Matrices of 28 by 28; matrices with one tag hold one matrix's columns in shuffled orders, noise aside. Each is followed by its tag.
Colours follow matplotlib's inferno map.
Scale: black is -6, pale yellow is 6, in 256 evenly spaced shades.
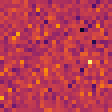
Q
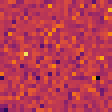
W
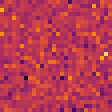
W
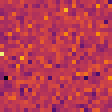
W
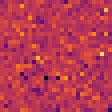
W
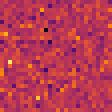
Q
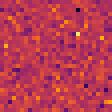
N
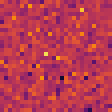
W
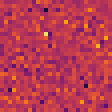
N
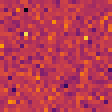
N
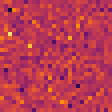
N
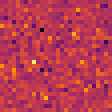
Q
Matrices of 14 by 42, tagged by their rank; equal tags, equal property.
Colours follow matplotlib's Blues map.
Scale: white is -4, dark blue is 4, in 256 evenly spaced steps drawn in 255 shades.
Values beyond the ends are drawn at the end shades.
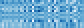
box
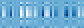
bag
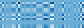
bag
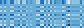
bag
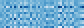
box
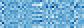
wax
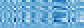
box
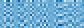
box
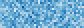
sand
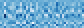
wax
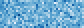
sand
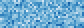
sand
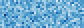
sand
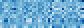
wax
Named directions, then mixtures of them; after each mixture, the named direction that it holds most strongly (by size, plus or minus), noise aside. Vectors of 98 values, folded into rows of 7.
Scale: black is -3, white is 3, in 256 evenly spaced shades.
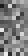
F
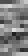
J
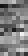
J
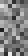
F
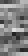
J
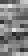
J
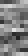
J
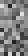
F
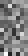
F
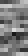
J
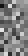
F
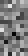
F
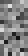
J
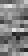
J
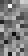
F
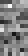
J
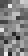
F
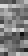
J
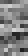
J
